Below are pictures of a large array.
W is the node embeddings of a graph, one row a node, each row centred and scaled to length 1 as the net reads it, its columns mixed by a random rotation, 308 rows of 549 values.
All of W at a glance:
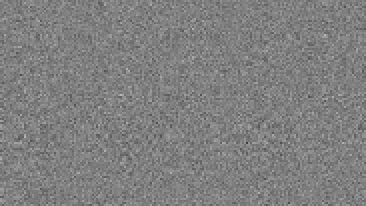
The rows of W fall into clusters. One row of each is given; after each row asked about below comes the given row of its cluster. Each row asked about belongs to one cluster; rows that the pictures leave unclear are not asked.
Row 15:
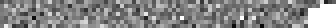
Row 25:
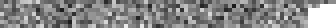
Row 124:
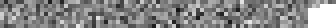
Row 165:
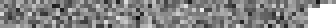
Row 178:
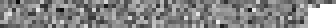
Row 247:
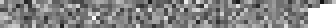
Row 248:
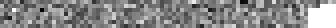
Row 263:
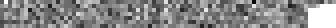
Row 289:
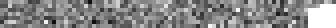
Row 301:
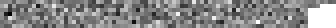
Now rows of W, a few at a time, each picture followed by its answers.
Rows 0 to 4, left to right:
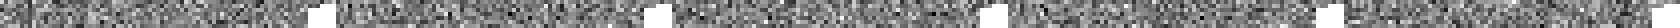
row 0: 247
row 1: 25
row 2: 165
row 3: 25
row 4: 289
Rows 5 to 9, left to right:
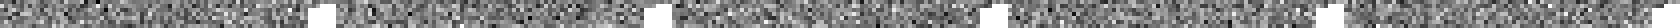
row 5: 248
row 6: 25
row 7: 165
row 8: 248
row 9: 247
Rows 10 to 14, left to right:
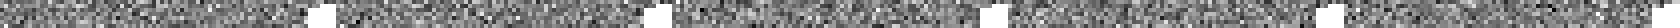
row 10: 15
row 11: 15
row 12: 263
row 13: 301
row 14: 248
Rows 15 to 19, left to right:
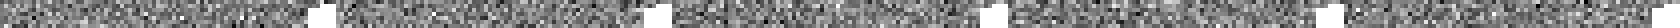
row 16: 247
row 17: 289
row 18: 289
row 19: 248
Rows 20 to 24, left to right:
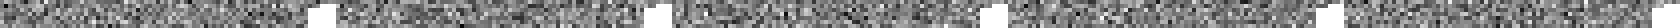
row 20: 165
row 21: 248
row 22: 25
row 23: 247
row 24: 124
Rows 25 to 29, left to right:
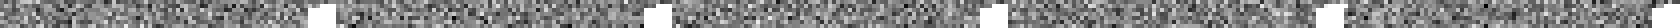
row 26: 15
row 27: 15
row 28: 263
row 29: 301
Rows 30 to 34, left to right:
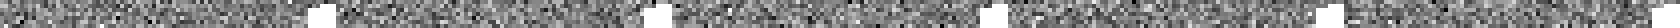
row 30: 15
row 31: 165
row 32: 165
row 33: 178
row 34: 289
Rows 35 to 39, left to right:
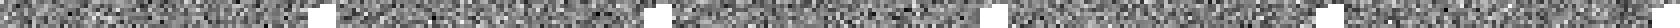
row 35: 247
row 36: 165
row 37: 124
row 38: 15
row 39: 289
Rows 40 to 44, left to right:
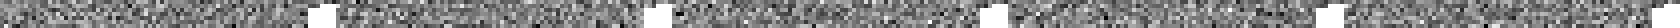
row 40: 15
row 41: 248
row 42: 301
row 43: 165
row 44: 301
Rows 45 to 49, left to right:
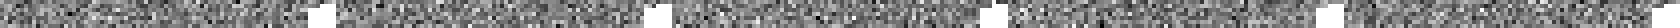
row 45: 247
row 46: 178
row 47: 15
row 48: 124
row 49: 247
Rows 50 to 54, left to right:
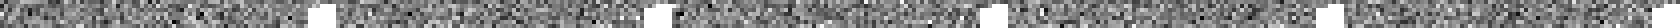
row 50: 124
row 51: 25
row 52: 301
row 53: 25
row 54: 25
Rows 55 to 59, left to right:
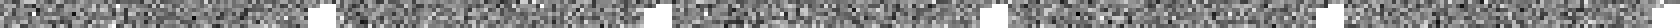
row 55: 25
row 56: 247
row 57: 25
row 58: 247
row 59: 124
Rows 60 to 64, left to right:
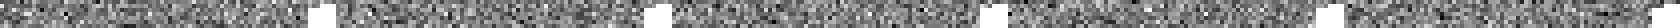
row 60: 248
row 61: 25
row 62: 178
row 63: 178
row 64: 165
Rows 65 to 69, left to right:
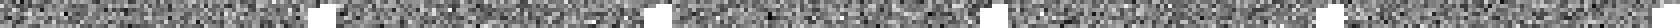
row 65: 248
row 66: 301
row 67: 165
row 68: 25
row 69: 124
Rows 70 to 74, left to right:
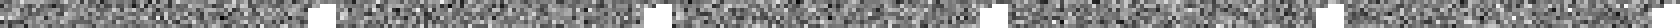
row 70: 124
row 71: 178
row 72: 178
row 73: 289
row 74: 165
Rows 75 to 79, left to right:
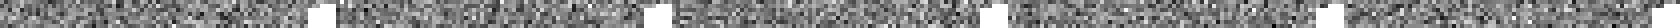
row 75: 124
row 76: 263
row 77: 289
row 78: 247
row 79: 165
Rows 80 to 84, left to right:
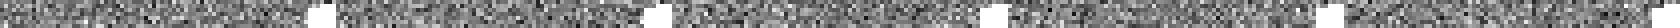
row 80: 15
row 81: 15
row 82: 25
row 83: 248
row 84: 165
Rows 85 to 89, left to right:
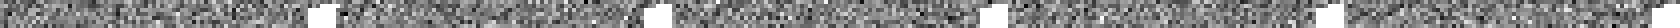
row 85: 301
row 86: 301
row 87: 165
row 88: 247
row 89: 165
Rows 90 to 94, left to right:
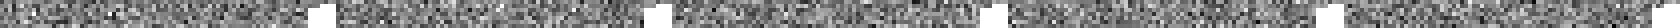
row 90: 25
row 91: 289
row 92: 248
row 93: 289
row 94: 165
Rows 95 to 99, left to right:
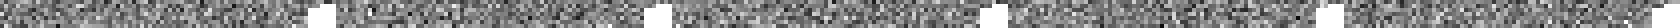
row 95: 15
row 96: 25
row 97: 15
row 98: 124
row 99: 247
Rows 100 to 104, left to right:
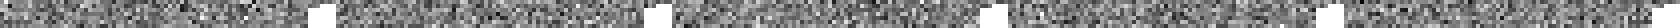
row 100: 263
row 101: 301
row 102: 15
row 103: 25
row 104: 178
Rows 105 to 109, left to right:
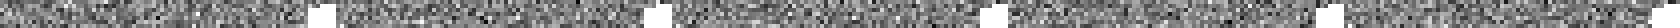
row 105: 178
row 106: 15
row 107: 15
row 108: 301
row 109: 15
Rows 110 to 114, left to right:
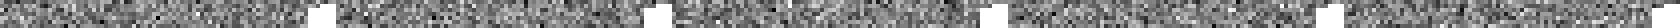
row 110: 178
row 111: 165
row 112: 289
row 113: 165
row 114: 301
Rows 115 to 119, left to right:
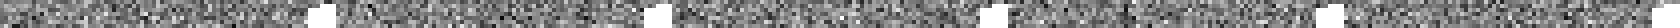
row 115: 15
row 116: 25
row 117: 165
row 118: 301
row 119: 124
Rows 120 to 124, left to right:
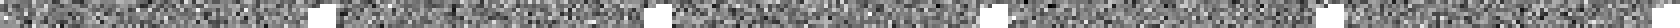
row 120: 247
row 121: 301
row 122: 178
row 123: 178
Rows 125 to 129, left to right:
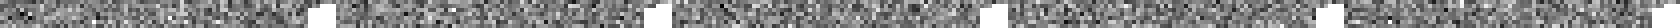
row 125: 165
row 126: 247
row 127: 263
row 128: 25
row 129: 289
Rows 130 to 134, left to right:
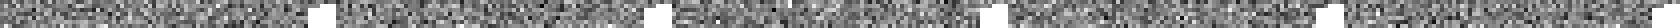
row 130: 15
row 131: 25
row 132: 289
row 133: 165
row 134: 25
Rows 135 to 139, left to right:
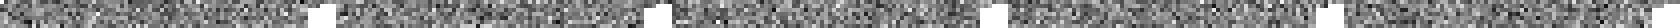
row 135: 247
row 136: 301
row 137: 289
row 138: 248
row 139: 25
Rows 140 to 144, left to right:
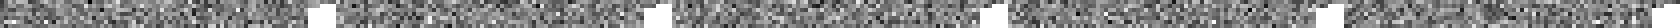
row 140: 289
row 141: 247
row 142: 247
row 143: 247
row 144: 301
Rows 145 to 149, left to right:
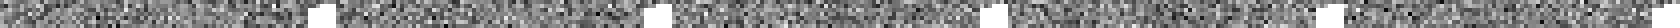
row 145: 165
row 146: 165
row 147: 25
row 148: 25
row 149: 248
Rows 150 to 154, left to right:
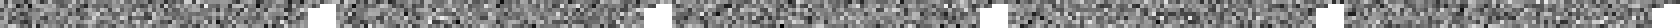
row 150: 247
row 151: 247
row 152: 165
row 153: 15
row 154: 301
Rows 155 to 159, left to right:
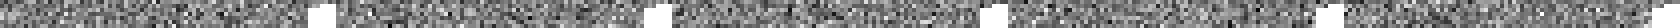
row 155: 124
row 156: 25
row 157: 301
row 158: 178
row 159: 178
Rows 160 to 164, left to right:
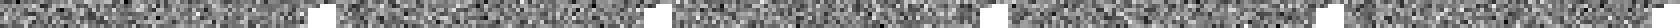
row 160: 178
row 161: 247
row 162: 263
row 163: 165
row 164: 247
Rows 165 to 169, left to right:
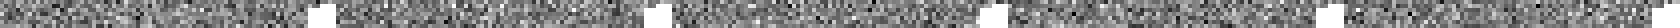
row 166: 289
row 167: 15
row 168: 248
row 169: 248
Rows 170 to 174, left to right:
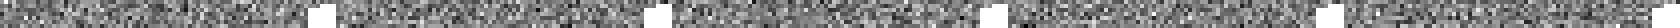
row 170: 263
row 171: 15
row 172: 124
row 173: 15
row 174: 25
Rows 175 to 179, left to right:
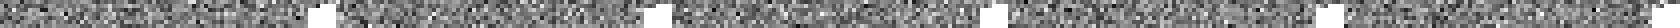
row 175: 248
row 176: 247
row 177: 248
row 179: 178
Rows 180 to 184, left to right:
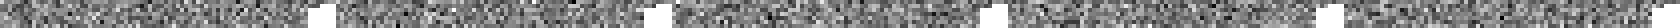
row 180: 247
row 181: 247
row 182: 165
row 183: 25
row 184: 178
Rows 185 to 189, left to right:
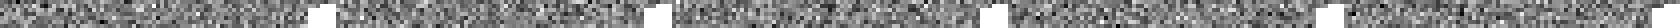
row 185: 178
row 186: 263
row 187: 263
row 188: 165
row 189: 301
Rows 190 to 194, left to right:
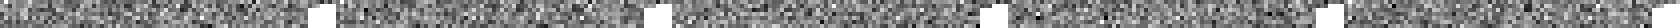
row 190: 263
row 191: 263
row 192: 15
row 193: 165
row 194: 263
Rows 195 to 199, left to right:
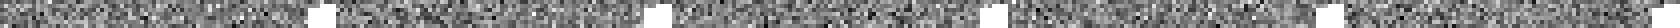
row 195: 15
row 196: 178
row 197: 124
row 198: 263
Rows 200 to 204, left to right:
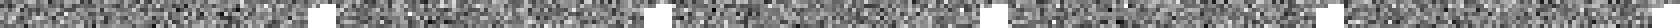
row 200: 124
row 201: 289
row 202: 248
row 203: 289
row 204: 289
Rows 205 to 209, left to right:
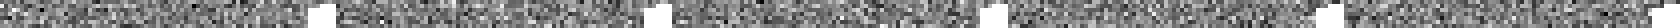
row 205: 248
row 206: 289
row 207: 289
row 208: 15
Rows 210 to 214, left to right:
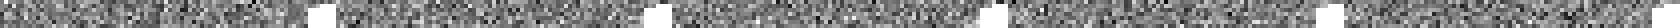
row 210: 263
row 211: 15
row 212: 15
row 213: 124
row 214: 124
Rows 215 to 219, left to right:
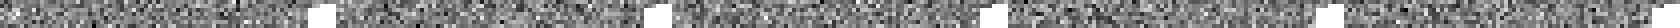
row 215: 124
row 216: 263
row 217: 247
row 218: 178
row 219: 178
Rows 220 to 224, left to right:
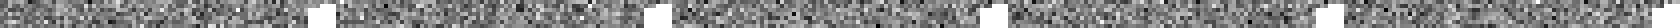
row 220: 289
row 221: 263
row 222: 165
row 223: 165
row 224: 248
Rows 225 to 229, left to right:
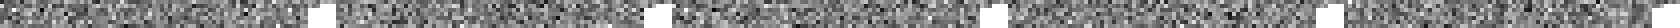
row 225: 248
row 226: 25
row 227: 248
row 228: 124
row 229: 263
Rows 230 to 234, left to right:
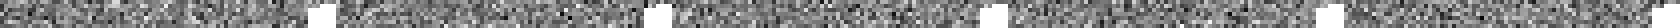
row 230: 289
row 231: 301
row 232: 124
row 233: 124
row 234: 165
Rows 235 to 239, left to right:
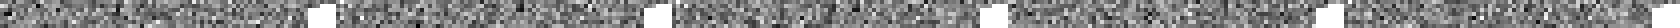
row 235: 301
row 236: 263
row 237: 263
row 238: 165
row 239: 263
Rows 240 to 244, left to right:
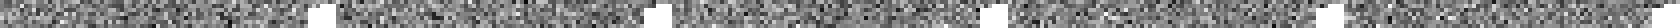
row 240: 124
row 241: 165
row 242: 25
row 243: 247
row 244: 247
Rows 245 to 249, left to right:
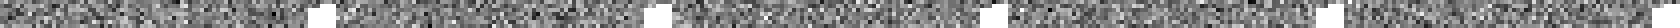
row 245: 165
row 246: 124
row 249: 263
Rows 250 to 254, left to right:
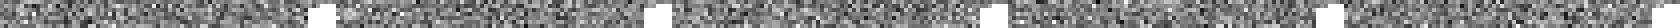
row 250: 25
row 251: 124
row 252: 25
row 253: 289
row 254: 124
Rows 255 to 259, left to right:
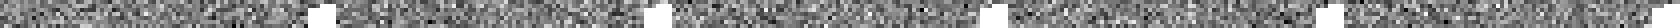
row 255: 15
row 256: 289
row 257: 178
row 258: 165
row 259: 178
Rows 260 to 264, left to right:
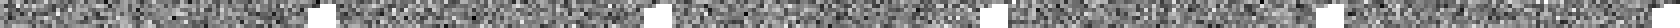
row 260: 165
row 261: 165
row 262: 25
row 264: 301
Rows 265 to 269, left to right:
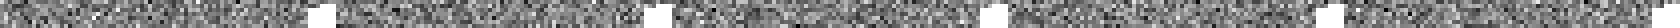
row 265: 247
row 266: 178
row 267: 248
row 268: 165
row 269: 248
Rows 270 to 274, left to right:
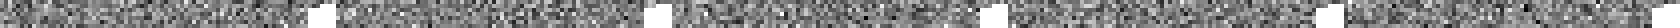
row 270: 247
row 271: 124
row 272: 25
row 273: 15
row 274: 263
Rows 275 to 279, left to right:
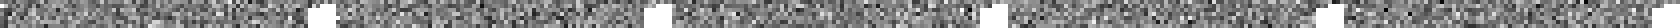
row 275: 301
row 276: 124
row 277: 248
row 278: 15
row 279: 248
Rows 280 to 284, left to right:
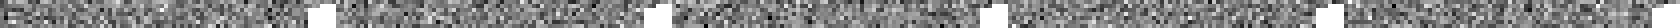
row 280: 289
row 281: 247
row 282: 165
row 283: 15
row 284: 263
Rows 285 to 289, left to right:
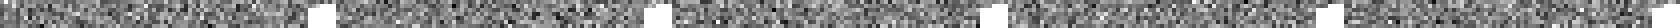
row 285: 263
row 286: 124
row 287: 289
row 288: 247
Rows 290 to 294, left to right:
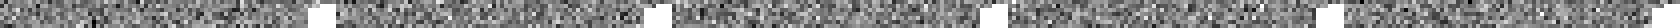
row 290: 124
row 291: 178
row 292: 263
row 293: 263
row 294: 178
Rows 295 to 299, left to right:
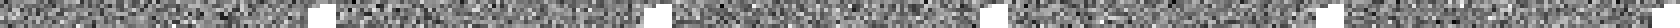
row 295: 124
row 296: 178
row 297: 263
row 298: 247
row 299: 289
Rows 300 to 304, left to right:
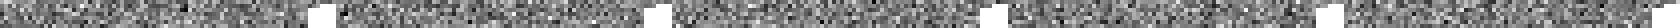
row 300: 263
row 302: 15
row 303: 289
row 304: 247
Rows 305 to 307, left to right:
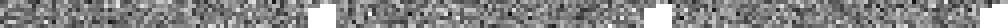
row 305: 289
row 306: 25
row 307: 248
